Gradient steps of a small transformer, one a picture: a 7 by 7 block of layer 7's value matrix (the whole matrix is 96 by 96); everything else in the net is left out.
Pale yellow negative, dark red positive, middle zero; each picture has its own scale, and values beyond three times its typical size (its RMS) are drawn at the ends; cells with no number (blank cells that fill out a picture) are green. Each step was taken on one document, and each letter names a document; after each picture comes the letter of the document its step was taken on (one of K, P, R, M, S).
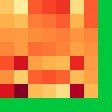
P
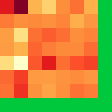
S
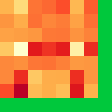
P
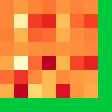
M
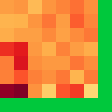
S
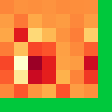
M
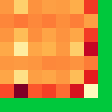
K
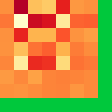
M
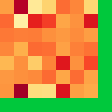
M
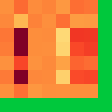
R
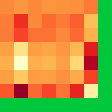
K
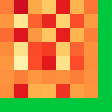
M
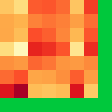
P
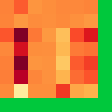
R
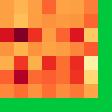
K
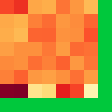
S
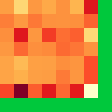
K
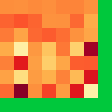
K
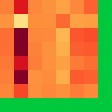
R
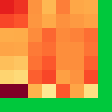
S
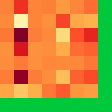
R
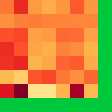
S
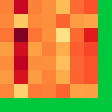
R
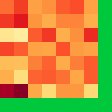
S
